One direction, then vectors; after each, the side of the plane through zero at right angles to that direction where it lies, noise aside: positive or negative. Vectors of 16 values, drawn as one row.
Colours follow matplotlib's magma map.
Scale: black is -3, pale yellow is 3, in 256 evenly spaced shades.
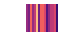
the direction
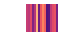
positive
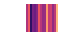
negative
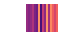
negative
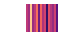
positive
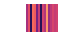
negative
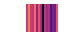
negative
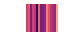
negative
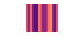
negative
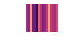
negative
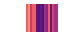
negative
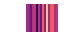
negative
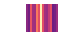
positive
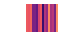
negative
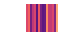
negative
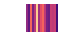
positive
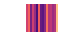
negative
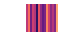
negative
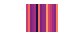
negative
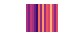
negative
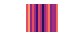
negative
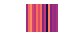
positive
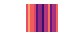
negative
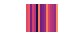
negative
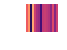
negative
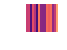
negative
